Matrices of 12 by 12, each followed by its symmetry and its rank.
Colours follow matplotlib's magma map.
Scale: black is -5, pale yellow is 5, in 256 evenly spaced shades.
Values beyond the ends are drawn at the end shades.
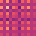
symmetric, rank one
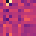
neither, rank two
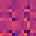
neither, rank two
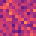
neither, full rank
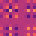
symmetric, rank one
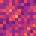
symmetric, full rank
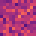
neither, full rank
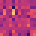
neither, rank two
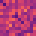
symmetric, full rank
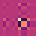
symmetric, rank one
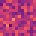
neither, full rank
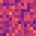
neither, full rank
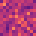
symmetric, full rank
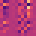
neither, rank two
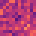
symmetric, full rank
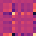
symmetric, rank one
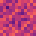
symmetric, full rank
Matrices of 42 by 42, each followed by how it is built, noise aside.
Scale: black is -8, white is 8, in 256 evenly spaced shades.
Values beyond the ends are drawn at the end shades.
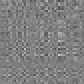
low rank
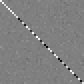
diagonal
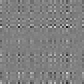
low rank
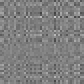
low rank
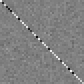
diagonal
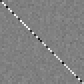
diagonal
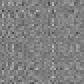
low rank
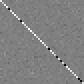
diagonal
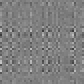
low rank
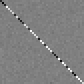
diagonal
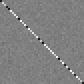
diagonal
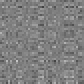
low rank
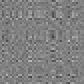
low rank
